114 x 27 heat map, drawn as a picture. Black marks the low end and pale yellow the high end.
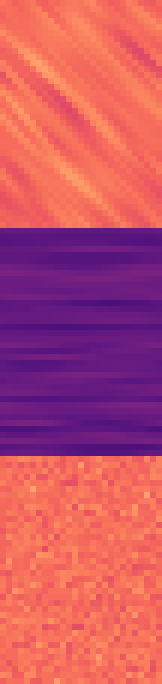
The table splits into 3 rows of 1 panel. Panel 1,1: high, slanting down to the right, faint in contrast. Panel 2,1: low, streaked across, faint in contrast. Panel 3,1: high, fine-grained, faint in contrast.
